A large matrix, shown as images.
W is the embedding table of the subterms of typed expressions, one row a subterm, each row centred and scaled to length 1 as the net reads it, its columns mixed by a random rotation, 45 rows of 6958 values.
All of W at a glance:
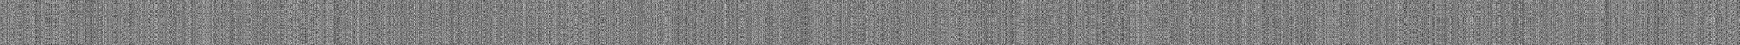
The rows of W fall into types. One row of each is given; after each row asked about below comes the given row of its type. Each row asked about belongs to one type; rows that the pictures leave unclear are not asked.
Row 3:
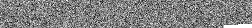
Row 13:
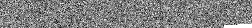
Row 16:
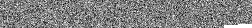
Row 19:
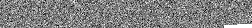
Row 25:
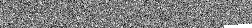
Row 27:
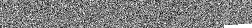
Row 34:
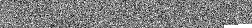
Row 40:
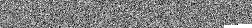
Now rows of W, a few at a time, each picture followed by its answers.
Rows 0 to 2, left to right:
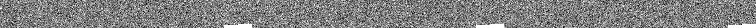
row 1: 27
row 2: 40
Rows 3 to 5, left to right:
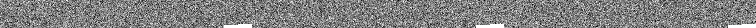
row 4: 25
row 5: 19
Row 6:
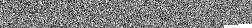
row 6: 25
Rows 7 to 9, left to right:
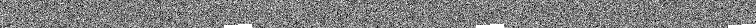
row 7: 13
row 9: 19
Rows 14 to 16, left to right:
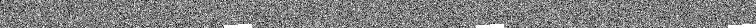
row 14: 25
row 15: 3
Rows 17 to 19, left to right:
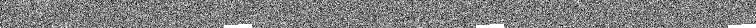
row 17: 40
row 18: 13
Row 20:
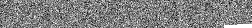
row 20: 27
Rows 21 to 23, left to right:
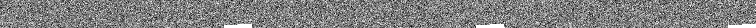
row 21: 13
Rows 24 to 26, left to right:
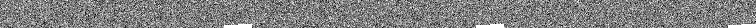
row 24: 40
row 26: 19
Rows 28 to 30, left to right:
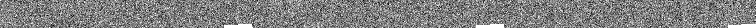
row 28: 34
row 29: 40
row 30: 27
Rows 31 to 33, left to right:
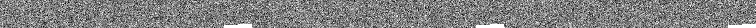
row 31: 13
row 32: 16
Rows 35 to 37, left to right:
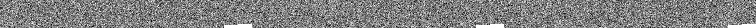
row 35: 19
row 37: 27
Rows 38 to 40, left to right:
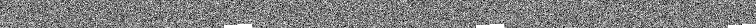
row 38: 13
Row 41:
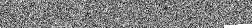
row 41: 19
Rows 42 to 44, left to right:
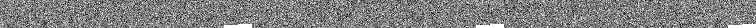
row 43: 40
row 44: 25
